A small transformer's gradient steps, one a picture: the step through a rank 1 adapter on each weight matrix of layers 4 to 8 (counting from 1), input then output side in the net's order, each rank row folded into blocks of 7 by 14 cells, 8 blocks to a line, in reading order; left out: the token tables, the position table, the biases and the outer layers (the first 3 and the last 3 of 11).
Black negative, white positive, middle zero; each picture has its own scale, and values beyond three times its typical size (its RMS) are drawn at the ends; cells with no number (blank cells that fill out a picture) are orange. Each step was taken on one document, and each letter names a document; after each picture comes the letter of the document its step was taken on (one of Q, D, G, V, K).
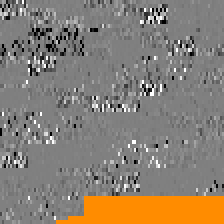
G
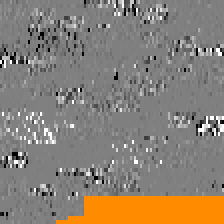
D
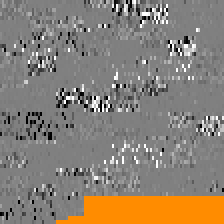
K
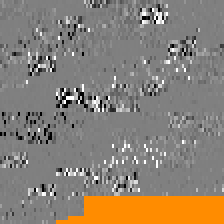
K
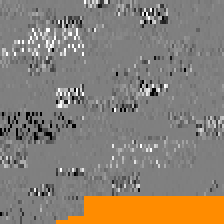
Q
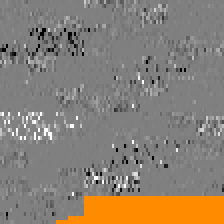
D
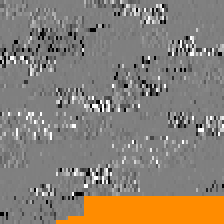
G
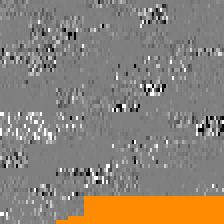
G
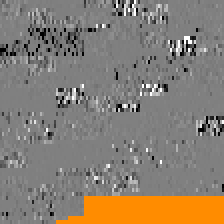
D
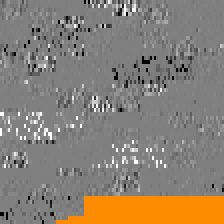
D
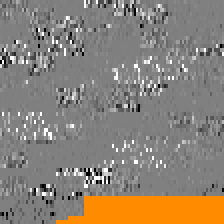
D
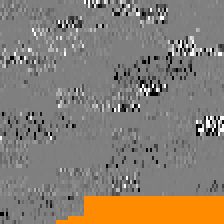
Q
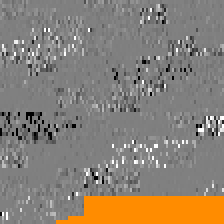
G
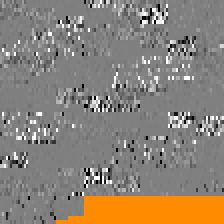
K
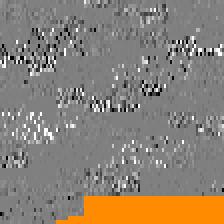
G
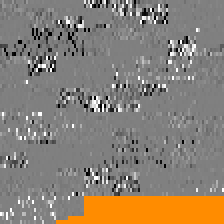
K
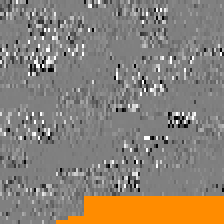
D
